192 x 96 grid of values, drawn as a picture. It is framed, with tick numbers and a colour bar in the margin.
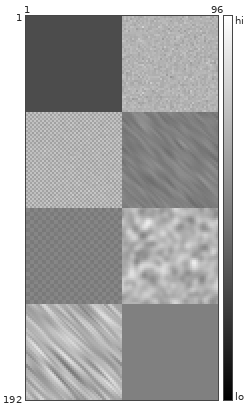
The table splits into 4 rows of 2 panels. Panel 1,1: low, flat. Panel 1,2: high, fine-grained, faint in contrast. Panel 2,1: high, checkered. Panel 2,2: middling, slanting down to the right, faint in contrast. Panel 3,1: middling, checkered, faint in contrast. Panel 3,2: high, blotchy. Panel 4,1: high, slanting down to the right. Panel 4,2: middling, flat.
